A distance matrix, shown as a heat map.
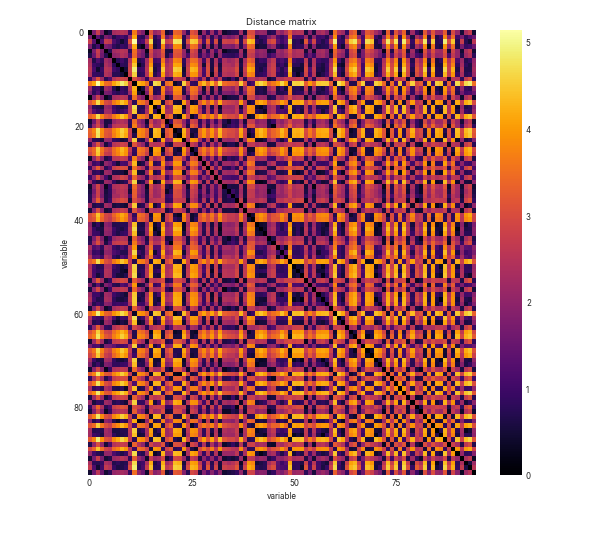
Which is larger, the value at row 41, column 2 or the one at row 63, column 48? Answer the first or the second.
the second
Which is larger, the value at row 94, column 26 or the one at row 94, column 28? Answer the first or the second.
the first
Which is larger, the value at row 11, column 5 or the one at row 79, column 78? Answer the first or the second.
the first
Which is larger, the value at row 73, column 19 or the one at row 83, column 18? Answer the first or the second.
the second
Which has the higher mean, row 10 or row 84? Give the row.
84
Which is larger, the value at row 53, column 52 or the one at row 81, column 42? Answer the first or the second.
the first
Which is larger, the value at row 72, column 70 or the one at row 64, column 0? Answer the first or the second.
the second
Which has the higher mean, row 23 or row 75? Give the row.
75
